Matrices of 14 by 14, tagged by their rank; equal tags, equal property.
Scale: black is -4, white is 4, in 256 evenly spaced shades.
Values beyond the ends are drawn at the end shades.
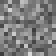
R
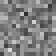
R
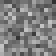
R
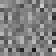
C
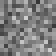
R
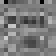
C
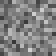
R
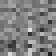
C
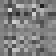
C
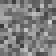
R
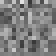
C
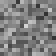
R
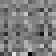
C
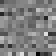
C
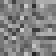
C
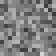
R
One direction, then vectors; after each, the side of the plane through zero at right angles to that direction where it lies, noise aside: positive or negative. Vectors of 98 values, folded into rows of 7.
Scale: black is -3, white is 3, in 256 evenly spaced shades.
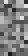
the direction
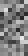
negative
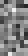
negative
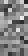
positive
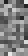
negative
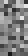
positive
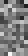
negative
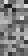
positive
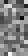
negative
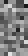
negative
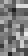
positive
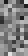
negative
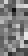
positive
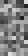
negative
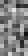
negative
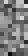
positive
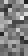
positive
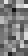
positive
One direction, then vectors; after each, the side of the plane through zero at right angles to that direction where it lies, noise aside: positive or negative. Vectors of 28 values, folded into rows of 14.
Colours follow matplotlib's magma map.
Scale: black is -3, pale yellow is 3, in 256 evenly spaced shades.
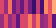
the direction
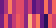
positive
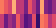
negative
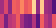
negative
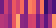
negative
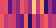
negative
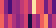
negative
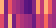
positive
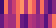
negative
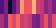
negative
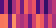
negative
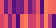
positive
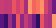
negative
